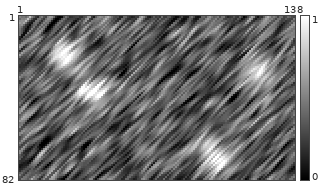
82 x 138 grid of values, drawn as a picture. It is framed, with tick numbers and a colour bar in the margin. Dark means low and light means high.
Slope: none. Mirror symmetry: none. Bumps: four. Odd rows or columns: none. Average level on the scale: 40%. Grain: diagonal, up to the right.
